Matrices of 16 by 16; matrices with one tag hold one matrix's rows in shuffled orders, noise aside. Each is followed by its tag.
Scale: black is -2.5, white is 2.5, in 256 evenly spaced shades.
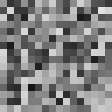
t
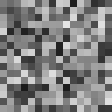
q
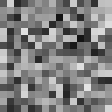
t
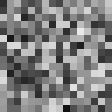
q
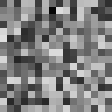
q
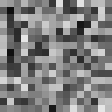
t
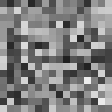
t
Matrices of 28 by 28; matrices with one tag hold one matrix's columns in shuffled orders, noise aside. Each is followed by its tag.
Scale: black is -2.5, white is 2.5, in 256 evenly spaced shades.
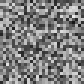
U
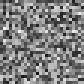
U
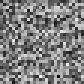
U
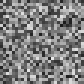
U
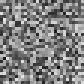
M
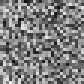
U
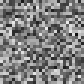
M
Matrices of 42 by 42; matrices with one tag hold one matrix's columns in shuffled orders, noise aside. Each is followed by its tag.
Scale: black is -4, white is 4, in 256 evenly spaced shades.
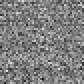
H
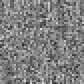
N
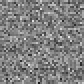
H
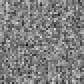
N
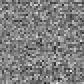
H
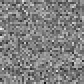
H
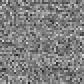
H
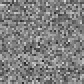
H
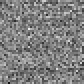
H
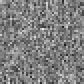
N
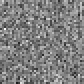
N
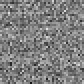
H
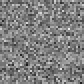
H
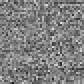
H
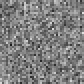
N
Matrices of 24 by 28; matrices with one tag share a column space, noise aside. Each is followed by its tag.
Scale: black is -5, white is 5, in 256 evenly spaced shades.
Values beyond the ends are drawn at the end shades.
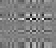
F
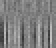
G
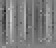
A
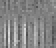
G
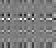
F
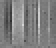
A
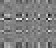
F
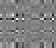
F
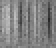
A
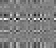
F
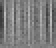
A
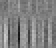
G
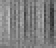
A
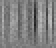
A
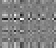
F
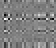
F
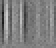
A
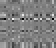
F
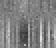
G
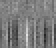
G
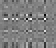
F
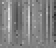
A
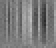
A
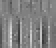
G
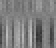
G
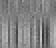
G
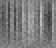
A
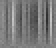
A
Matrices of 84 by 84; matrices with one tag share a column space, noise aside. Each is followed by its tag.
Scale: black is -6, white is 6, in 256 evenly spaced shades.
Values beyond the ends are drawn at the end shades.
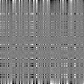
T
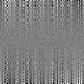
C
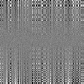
C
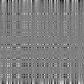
T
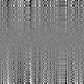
C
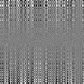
C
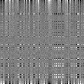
T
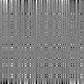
T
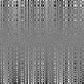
C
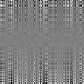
C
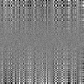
C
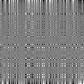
T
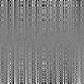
C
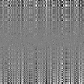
C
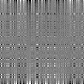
T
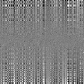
C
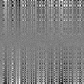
C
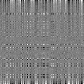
T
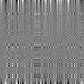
T
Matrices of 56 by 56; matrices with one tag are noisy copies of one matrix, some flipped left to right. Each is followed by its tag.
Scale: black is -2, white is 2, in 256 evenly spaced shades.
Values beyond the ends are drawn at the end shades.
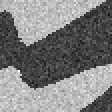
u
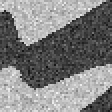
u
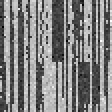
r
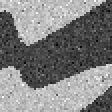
u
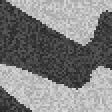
u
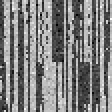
r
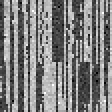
r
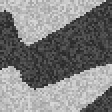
u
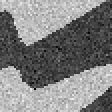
u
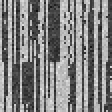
r
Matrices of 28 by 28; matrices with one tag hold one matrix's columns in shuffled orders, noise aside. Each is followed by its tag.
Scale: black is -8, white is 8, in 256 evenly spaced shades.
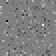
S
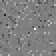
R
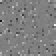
S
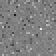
R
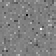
R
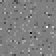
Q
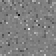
R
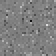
S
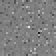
Q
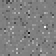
Q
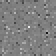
Q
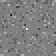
R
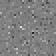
Q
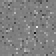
Q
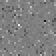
S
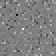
R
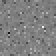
Q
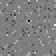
S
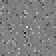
Q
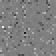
Q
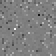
R
